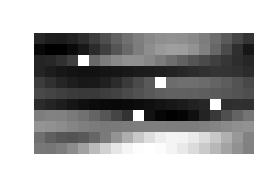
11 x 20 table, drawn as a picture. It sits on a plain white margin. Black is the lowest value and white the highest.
Ninth with the highest average: bottom middle. Roughest part: bottom middle. Average level on the scale: 40%. Lone odd cells: 4, each higher than its neighbours. Grain: streaks across.
